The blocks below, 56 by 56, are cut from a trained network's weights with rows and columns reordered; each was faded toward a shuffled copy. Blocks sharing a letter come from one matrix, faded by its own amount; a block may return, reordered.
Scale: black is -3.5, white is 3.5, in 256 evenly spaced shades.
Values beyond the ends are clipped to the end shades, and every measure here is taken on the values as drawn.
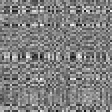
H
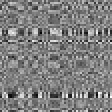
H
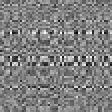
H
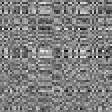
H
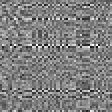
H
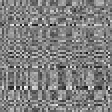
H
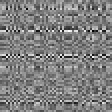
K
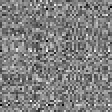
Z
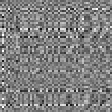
K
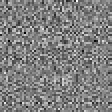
Z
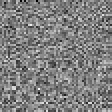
Z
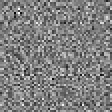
Z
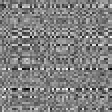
H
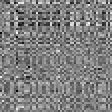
K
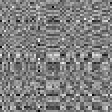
K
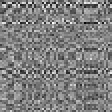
H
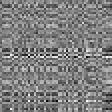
K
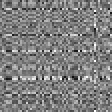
K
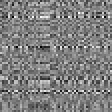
H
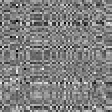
K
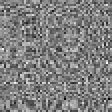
Z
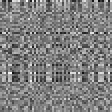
H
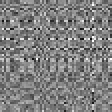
K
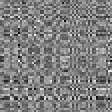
K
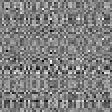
K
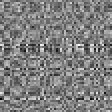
H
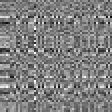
K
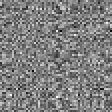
Z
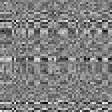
H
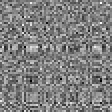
Z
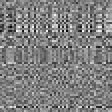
H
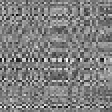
H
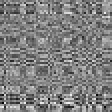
H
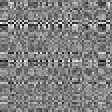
H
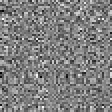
Z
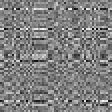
H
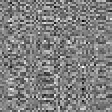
Z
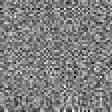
Z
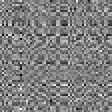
K
